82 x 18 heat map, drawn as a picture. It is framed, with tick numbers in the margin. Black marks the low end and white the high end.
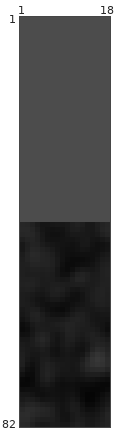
The table splits into 2 rows of 1 panel. Panel 1,1: low, flat. Panel 2,1: very low, blotchy, faint in contrast.
